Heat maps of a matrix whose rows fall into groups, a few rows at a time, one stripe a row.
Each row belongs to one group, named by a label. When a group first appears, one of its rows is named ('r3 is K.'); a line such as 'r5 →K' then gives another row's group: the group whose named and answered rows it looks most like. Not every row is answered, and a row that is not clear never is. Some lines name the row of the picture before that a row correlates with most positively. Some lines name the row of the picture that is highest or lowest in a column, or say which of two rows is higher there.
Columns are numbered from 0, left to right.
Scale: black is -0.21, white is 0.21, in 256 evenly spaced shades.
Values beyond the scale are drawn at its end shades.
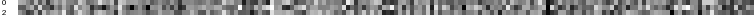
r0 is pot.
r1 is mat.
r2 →pot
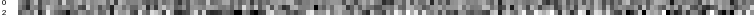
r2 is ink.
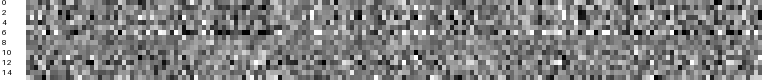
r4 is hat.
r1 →ink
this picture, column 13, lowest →11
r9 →hat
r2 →mat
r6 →ink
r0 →hat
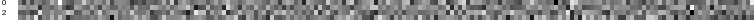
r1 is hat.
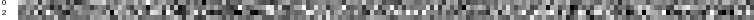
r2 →ink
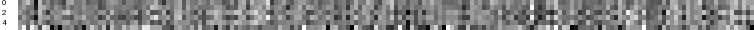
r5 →mat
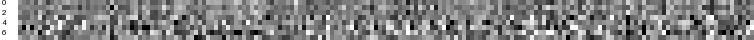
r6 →ink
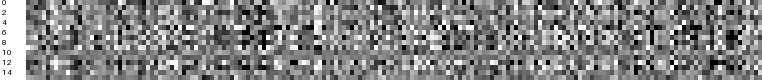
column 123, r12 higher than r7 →No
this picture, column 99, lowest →7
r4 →pot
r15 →hat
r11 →ink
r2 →ink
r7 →pot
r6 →ink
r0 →hat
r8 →ink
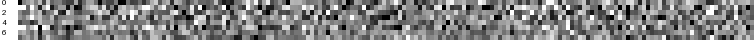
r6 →hat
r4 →hat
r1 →mat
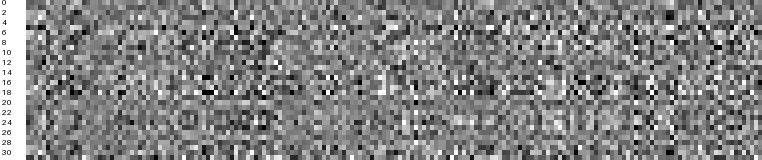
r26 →mat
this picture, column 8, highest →11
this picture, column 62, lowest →23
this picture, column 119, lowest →3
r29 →hat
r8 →ink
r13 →pot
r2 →hat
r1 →hat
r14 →mat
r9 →hat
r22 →ink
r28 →ink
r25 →ink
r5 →hat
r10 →ink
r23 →pot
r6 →mat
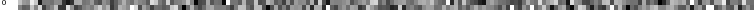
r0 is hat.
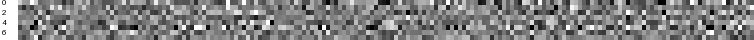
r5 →hat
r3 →ink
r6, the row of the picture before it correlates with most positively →1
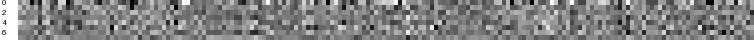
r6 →ink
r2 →mat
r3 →ink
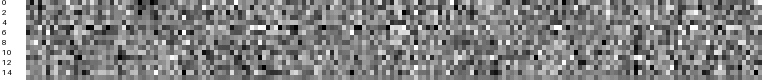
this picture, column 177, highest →5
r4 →pot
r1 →hat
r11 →pot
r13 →ink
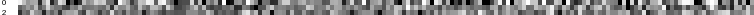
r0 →mat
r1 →ink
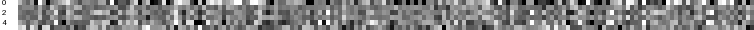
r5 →mat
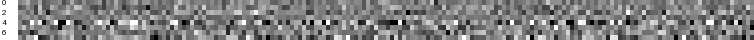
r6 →hat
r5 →mat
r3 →ink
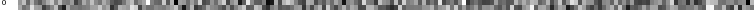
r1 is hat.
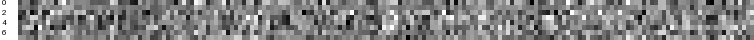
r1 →hat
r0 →hat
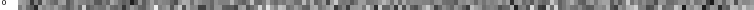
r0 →hat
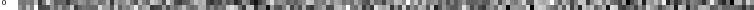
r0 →ink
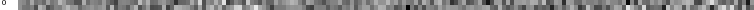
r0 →mat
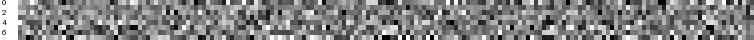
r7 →pot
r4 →pot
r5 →hat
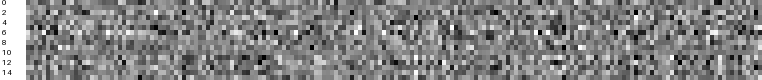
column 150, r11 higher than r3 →No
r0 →hat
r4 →pot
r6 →pot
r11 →ink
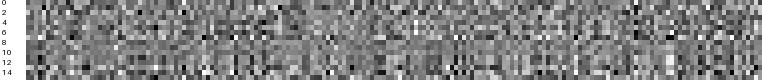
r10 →ink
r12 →hat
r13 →mat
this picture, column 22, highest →9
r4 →ink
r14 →hat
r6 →ink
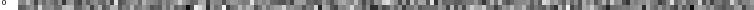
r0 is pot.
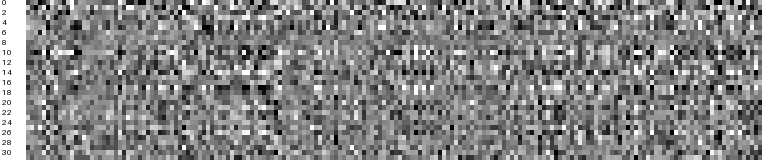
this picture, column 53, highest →0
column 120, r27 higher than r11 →Yes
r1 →pot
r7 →mat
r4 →hat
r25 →mat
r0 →hat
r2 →mat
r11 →ink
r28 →hat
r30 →pot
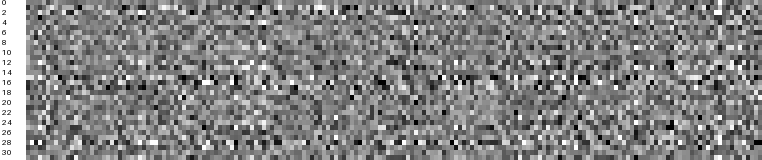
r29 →hat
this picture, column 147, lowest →16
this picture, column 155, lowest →17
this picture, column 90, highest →30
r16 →hat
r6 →mat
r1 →pot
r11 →pot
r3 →hat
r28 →mat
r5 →ink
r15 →mat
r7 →pot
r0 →ink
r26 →ink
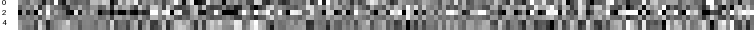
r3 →ink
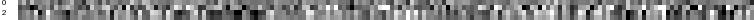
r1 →hat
